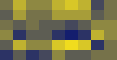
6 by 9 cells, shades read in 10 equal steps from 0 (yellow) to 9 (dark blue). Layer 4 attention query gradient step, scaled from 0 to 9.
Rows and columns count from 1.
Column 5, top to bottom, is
2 3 6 8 1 4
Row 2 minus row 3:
1 -3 0 -1 -3 -4 -3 2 1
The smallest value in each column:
4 2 4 4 1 0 1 2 4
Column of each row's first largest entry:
8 1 6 6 8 1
